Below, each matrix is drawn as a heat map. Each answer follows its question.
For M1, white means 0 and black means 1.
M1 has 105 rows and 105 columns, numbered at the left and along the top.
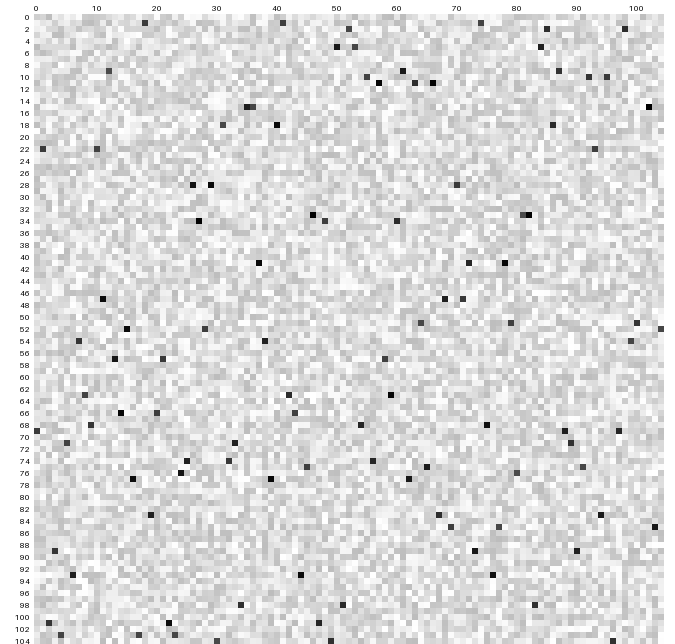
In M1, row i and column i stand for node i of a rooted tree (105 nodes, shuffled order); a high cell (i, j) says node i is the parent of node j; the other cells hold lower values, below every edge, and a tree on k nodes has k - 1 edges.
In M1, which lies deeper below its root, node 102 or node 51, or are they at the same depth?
node 102
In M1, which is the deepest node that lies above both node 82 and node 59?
47
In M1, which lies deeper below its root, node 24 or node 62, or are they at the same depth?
the same depth
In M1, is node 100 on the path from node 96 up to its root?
no
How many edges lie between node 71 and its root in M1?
2
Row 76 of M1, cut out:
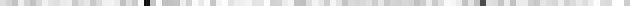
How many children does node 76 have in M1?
2
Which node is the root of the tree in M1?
101
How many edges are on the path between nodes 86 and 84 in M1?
8
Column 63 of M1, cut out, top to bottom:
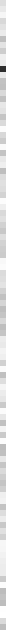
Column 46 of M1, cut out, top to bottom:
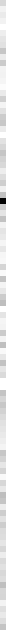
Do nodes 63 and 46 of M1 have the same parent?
no
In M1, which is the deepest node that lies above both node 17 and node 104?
2
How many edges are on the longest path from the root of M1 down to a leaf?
4
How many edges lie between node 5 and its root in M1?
3
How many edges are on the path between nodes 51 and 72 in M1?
7
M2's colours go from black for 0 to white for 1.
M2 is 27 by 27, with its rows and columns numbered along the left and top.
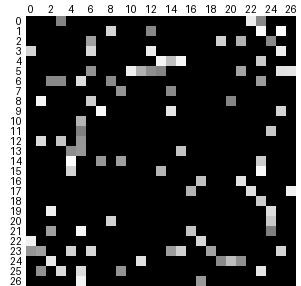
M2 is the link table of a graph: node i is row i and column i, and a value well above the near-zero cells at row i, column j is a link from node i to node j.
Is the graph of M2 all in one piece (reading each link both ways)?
yes
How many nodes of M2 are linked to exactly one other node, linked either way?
2
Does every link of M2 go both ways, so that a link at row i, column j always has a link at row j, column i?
yes
